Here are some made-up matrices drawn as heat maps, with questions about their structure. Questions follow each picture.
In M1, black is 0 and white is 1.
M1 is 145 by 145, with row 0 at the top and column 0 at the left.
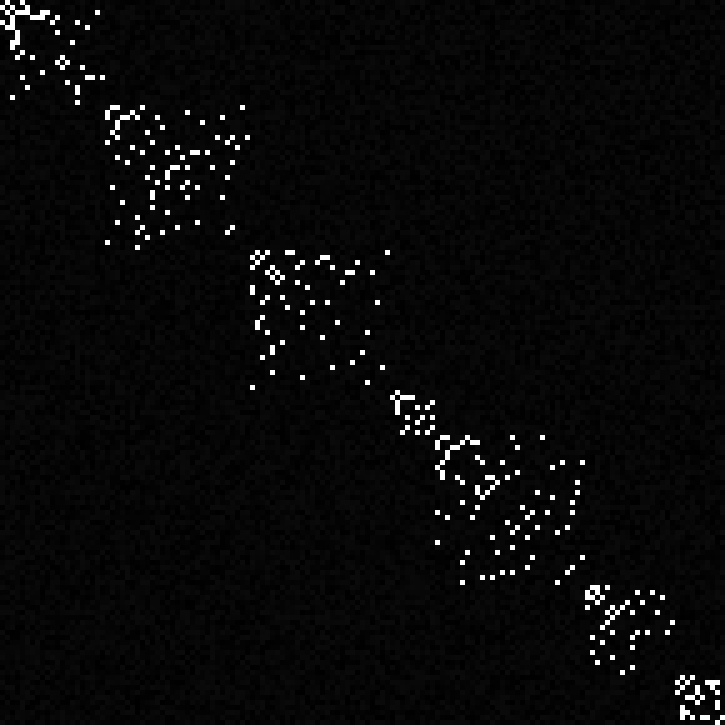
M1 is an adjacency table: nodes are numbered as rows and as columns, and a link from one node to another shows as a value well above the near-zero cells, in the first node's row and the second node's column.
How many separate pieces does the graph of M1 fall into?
7
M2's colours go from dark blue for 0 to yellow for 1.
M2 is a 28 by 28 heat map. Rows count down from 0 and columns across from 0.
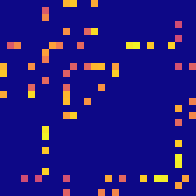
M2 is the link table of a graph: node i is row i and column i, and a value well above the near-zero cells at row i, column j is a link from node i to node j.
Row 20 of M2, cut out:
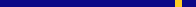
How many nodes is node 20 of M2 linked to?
1
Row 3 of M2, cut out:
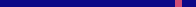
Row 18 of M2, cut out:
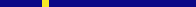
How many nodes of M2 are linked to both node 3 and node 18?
0
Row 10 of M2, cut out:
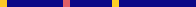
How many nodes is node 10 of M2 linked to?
3
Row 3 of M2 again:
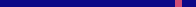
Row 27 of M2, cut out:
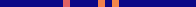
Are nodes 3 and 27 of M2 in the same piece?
yes
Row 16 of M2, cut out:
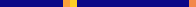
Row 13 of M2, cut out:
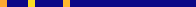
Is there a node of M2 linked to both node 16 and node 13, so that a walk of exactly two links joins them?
yes
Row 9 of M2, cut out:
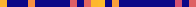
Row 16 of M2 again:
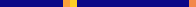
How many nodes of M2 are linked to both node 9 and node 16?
2
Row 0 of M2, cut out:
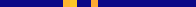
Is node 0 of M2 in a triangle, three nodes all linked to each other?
yes
